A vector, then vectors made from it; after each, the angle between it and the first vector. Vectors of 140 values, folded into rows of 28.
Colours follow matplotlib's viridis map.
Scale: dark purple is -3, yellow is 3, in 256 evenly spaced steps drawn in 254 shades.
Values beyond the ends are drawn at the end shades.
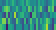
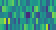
partly aligned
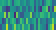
nearly opposite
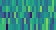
nearly parallel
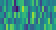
orthogonal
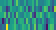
nearly opposite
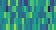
partly opposed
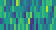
partly opposed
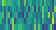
partly opposed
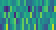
nearly opposite
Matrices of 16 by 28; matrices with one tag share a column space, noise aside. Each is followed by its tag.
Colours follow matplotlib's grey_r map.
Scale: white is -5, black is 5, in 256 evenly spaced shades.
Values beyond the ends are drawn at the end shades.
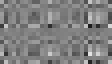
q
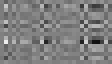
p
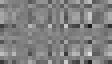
q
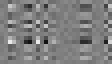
p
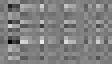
p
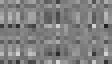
q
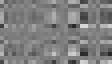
q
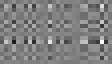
p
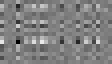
p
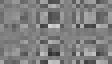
q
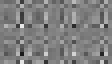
q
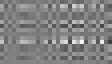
p
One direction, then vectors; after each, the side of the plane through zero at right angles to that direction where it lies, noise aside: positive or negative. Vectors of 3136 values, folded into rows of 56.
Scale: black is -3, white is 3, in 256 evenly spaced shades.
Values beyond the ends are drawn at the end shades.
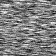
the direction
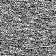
positive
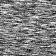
positive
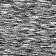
positive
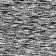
negative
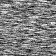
positive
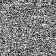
positive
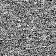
positive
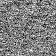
negative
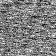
negative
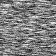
positive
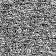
negative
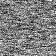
negative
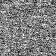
positive
